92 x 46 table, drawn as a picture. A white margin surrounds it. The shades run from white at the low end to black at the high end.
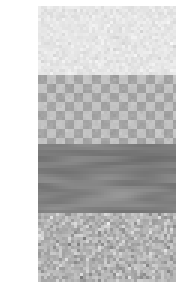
It is made of 4 by 1 panels. Panel 1,1: very low, fine-grained, faint in contrast. Panel 2,1: low, checkered. Panel 3,1: middling, streaked across, faint in contrast. Panel 4,1: low, fine-grained.
